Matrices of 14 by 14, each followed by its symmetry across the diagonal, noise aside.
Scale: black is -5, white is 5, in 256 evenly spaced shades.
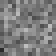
neither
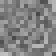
symmetric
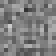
antisymmetric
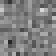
antisymmetric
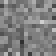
antisymmetric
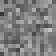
neither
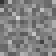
symmetric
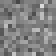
neither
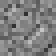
symmetric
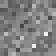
symmetric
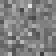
neither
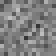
symmetric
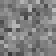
antisymmetric
